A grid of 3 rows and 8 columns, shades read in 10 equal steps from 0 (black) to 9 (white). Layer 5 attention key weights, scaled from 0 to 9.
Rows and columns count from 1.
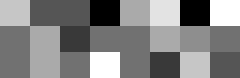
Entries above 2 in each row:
6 7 7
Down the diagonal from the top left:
7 6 4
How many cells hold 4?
7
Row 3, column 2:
6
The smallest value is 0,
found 2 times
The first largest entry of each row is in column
8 2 4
